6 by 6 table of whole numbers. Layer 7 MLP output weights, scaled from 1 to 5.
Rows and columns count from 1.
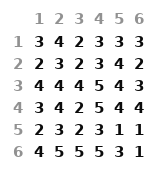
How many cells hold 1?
3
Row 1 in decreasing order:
4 3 3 3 3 2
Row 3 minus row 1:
1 0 2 2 1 0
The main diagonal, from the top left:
3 3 4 5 1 1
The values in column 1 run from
2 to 4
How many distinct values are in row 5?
3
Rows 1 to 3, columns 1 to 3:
3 4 2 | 2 3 2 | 4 4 4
